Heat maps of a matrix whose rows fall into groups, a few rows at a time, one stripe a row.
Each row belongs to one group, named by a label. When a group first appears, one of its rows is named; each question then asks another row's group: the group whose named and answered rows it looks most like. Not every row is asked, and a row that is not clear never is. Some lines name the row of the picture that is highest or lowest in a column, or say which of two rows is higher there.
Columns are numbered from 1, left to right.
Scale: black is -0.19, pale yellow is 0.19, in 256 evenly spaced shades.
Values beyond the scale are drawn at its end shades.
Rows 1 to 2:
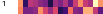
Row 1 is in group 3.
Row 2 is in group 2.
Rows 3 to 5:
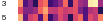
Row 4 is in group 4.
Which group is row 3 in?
3
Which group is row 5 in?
3
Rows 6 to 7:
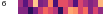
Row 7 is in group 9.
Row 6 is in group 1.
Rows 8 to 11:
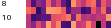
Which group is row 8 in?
9
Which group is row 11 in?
9
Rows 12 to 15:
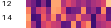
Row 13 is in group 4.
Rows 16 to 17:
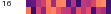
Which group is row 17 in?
4
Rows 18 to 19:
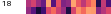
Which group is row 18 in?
9
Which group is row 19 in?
9
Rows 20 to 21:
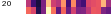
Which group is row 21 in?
2
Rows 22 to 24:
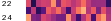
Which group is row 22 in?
4
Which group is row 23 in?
9
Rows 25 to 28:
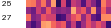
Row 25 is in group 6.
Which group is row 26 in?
9
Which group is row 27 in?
6
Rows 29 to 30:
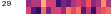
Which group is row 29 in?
6
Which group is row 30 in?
1
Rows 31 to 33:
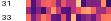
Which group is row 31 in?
4
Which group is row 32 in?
9
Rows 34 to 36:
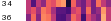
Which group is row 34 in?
2
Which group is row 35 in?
6
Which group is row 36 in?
6
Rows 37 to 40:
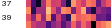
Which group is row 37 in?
9
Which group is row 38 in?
4
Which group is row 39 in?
9
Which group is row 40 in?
3
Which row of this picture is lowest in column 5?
40
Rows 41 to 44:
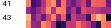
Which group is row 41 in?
2
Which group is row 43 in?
2
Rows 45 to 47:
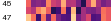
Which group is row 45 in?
2
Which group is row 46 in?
6
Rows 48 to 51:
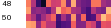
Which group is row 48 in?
2
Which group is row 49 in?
1
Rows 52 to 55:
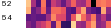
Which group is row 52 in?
3
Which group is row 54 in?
9
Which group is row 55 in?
9
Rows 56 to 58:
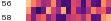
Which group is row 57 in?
2
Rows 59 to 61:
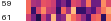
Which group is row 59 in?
6
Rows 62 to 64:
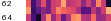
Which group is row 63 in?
1
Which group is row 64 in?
9
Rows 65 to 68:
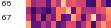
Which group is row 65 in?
4
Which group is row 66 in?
1
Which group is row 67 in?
9
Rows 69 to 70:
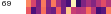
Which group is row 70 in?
1
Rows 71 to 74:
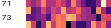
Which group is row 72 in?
4
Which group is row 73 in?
1
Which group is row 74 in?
2
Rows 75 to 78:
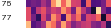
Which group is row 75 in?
1
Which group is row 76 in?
4
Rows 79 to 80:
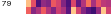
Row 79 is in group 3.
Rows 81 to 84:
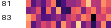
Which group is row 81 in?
3
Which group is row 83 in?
3
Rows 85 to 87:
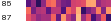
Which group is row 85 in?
9
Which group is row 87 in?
4
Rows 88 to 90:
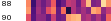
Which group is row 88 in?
3
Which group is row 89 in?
2
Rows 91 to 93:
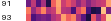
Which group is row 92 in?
4
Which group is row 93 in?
1
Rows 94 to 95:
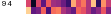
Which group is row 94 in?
9
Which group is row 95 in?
4
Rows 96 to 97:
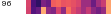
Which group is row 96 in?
1
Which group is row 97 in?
1
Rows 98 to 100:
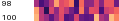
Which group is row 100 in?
3
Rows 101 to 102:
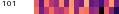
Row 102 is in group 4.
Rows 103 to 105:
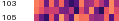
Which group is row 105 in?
1
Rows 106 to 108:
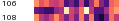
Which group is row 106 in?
6
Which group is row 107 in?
1
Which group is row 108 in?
6
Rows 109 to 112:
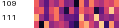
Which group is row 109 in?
3
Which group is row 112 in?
9
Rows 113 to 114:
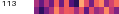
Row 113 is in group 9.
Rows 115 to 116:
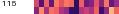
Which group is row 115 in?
2
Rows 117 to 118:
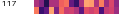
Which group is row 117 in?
9
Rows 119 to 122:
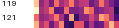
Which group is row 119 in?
2
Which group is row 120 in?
4
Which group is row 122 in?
3
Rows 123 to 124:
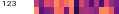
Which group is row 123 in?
2
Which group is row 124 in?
2
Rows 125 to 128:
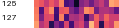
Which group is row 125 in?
6
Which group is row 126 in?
4
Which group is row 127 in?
3
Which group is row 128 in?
3
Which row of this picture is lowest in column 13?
126
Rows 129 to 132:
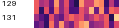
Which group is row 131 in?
1
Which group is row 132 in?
1
